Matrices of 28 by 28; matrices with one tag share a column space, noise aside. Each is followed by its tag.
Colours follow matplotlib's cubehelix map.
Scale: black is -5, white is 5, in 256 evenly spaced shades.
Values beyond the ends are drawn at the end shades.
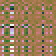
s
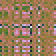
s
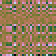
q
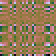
q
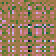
s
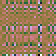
q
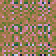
q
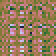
s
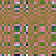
q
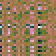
s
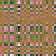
q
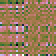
q
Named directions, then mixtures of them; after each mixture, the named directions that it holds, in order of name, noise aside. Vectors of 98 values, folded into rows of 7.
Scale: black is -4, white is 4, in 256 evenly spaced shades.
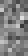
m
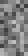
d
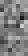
m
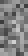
d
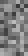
d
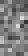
d, m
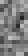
d, m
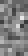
d, m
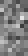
m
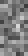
d, m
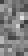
d, m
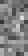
d, m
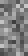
d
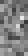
d, m
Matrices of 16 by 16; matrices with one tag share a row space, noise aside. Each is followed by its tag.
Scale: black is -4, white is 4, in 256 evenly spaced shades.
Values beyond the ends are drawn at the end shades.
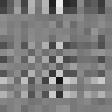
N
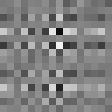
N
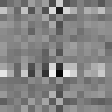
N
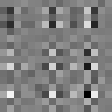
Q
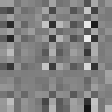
Q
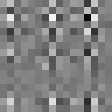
Q
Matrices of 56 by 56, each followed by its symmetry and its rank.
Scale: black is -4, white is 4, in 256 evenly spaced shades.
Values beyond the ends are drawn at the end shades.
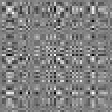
symmetric, rank three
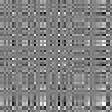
symmetric, rank two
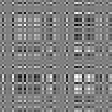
symmetric, rank one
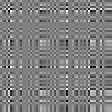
symmetric, rank one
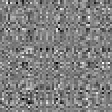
neither, rank five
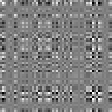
symmetric, rank two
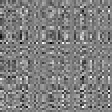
neither, rank three
